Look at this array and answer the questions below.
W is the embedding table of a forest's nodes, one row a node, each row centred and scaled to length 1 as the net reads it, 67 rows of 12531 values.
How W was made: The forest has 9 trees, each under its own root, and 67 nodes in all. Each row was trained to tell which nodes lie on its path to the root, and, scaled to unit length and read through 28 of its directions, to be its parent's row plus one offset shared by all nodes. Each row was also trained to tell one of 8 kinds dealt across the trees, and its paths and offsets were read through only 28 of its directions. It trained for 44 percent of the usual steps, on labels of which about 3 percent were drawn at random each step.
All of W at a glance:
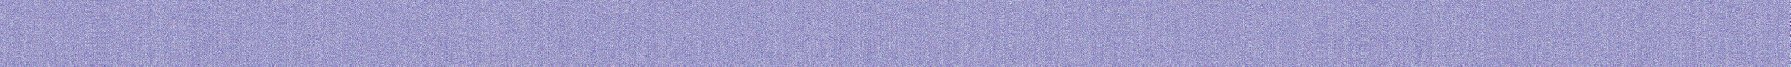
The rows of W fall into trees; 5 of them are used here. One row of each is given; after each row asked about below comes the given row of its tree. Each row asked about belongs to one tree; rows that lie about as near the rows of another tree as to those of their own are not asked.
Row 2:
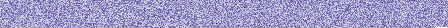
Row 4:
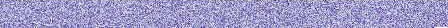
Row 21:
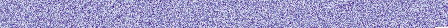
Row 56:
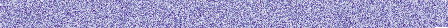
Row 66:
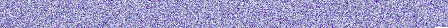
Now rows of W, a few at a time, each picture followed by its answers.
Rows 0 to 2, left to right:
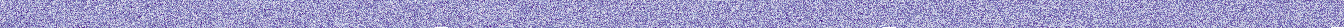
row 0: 66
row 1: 21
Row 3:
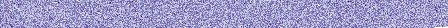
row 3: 21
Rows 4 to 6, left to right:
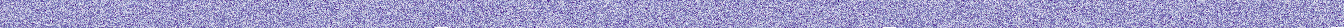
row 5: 56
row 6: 66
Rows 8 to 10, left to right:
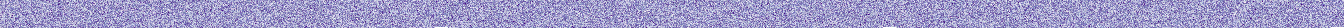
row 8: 4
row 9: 21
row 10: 4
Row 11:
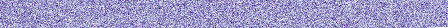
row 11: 56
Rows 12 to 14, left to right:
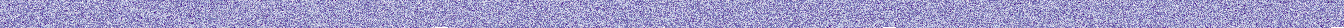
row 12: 66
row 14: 2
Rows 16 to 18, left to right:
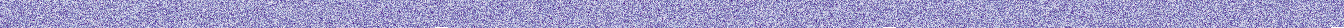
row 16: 66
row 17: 56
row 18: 2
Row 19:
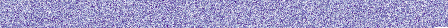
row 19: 4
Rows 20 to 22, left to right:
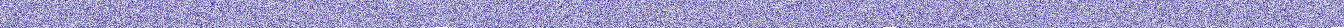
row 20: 66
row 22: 4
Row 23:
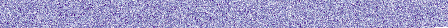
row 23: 66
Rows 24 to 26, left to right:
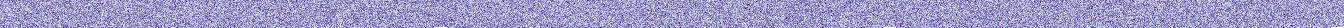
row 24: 4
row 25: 21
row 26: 21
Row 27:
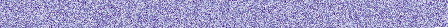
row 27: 66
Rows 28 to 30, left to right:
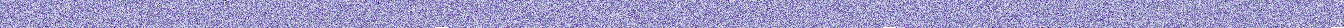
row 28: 21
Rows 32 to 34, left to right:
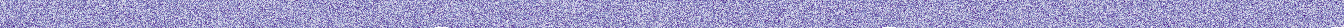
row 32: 66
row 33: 4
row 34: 21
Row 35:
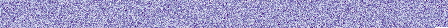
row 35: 2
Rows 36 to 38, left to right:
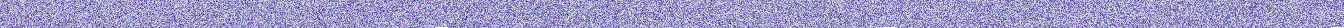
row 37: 66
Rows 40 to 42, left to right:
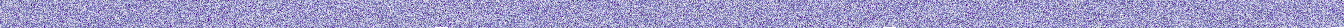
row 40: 4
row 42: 21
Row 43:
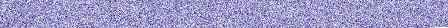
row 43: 66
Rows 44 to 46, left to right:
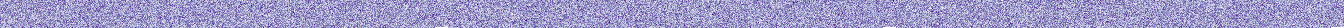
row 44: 21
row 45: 21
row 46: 21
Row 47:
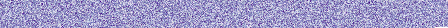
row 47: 4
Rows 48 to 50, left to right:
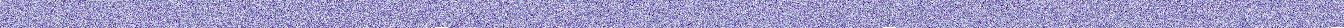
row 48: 21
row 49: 4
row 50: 56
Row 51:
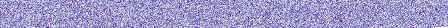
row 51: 21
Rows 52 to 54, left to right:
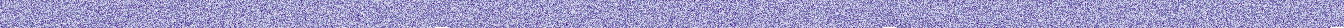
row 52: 4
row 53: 4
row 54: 4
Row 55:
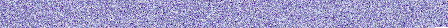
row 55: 56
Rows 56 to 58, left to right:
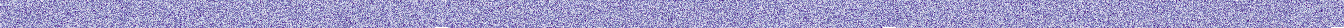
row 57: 4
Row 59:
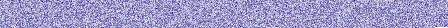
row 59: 4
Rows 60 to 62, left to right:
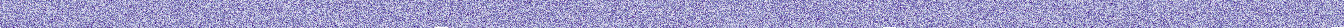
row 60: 4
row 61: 2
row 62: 21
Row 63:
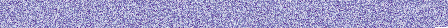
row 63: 21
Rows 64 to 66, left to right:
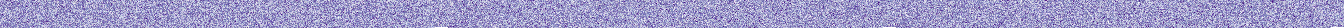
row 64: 66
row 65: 66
